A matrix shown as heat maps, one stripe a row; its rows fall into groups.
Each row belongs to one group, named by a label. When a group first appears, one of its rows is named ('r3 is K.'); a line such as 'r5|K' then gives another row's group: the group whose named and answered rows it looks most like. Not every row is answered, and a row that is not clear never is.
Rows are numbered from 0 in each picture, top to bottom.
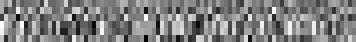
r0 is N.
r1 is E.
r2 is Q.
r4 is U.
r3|U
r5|E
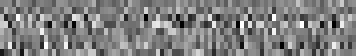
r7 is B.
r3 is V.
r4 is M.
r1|Q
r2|E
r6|N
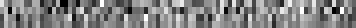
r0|U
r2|Q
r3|Q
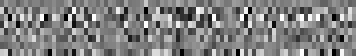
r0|Q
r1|E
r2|V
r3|Q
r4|E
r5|M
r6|B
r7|V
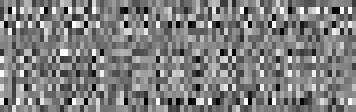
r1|V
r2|Q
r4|N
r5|N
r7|B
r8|U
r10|U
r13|M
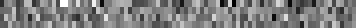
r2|Q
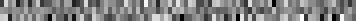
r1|M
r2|V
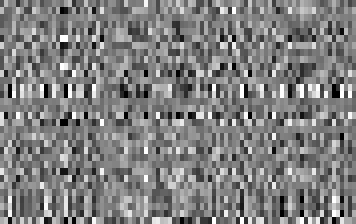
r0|Q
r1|U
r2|B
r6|U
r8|Q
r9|B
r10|E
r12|V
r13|V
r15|N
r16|E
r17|U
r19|M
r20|N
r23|N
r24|U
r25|Q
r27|N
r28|N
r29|N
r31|V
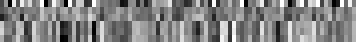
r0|V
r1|B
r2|B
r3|U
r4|U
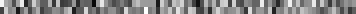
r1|Q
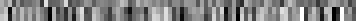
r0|N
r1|V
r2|V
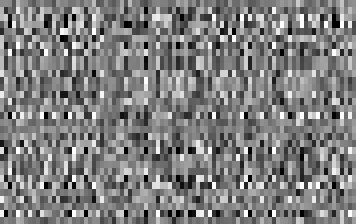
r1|E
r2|V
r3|V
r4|B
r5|U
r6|E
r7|N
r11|Q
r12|Q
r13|U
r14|N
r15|E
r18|B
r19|M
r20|B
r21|E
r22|N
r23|N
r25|E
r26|V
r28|U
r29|Q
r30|E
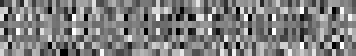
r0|B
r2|E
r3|N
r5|N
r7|U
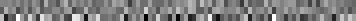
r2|E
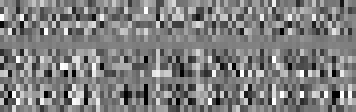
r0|M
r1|Q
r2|U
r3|B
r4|N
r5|Q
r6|B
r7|B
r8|E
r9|B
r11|B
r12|E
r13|V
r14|E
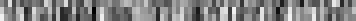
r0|N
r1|U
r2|U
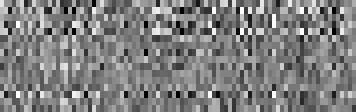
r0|U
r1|V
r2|M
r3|E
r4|V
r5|N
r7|E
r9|B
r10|N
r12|Q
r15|B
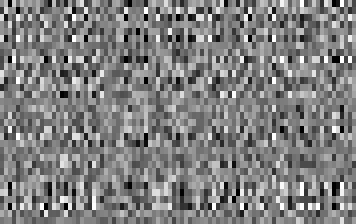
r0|V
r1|Q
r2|E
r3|N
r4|M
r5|E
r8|V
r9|Q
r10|U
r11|E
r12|B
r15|M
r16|N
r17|Q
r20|M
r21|Q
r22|B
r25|M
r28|B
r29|V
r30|N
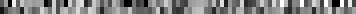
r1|B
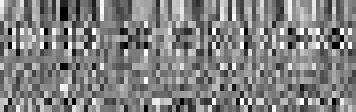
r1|U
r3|Q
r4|V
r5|M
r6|V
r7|Q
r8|Q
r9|U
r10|B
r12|B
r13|N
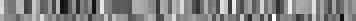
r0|U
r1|U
